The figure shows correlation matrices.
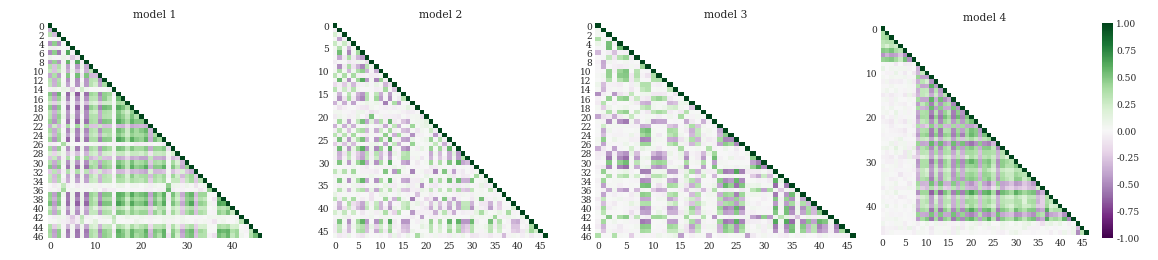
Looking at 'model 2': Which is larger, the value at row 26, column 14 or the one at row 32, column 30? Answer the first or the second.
the second
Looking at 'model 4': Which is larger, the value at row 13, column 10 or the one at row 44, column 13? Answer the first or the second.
the second
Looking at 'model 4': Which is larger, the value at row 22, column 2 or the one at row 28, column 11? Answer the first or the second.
the first
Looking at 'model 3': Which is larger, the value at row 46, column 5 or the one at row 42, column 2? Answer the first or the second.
the second
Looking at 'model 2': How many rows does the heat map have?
47
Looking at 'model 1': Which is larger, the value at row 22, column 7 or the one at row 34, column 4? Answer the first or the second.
the first
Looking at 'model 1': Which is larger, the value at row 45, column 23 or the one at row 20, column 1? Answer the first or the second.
the first
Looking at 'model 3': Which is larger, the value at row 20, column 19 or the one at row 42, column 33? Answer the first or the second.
the second
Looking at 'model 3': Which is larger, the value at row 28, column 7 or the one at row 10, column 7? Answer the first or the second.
the second
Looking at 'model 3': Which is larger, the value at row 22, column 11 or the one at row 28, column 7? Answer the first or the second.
the first
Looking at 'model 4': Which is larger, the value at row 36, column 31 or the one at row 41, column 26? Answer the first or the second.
the first
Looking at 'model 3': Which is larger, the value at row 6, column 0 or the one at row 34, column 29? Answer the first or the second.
the second
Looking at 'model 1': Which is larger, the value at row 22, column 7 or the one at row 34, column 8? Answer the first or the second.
the first
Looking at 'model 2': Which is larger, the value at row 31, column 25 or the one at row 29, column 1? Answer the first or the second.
the first
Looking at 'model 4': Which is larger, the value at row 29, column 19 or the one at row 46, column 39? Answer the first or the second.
the first
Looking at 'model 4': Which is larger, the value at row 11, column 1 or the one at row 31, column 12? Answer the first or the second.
the second
